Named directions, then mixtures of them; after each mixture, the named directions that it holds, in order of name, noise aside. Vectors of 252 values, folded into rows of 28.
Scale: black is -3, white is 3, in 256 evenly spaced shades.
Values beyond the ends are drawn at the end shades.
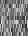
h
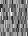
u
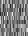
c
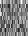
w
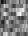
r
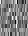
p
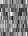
r, u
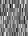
c, h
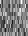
r, w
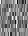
p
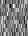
c, h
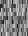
r, u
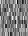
c, p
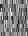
u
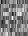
p, r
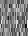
h, p
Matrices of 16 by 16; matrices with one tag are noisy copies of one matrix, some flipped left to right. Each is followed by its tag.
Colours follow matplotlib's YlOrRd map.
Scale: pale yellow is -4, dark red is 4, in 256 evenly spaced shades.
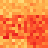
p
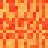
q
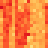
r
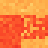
p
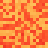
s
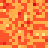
s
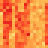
r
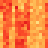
r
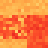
p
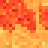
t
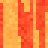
r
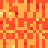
q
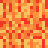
q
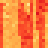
r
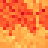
t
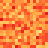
s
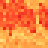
t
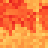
t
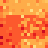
p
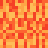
q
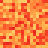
s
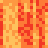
r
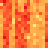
r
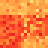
p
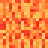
q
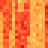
r
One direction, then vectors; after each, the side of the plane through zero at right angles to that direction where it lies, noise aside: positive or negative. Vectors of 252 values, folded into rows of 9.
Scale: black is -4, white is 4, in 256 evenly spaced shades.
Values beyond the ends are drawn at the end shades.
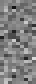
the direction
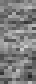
negative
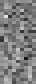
positive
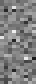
negative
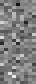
negative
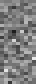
positive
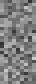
positive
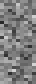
positive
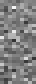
negative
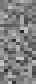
negative
